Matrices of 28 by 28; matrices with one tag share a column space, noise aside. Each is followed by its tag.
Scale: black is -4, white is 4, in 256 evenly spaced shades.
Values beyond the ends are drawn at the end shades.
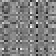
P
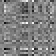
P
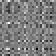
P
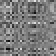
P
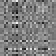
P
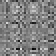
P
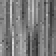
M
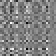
P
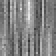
M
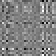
P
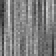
M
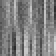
M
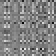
P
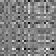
P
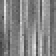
M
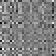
P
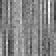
M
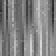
M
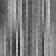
M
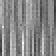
M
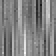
M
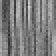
M
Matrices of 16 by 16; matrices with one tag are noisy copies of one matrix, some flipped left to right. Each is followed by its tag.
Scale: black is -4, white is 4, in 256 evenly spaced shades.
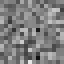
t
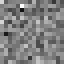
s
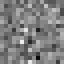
t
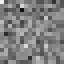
s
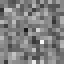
t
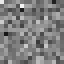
s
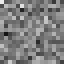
s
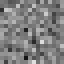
t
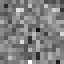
t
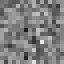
t
